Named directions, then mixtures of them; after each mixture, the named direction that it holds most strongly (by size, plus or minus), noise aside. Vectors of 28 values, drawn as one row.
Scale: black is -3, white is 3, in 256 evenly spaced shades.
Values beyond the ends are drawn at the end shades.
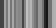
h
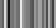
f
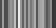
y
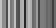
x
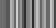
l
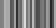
l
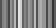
y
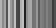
x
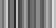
y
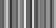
l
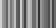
x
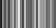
x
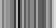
y
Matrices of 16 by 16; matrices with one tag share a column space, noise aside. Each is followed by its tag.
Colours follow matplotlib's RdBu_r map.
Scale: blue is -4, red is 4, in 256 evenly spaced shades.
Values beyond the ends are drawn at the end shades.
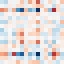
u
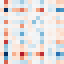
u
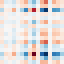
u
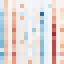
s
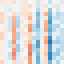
s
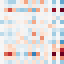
u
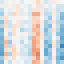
s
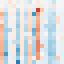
s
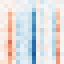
s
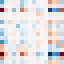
u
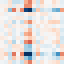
u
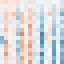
s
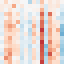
s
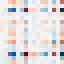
u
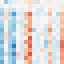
s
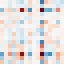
u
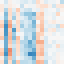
s
